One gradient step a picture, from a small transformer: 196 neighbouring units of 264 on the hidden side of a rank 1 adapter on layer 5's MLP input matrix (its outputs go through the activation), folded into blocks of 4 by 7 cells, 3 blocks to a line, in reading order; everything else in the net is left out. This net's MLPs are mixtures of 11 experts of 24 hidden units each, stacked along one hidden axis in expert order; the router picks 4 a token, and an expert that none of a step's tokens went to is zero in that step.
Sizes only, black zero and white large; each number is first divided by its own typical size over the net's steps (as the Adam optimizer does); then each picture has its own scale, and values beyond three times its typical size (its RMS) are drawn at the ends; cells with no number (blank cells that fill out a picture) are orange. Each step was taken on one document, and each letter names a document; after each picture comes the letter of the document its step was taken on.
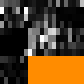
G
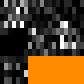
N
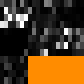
N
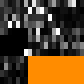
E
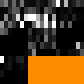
G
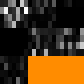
N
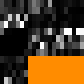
N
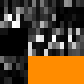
N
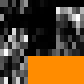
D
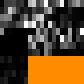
E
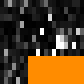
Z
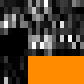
E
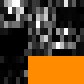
G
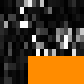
Z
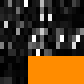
Z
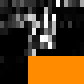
G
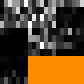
E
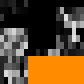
D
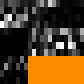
N
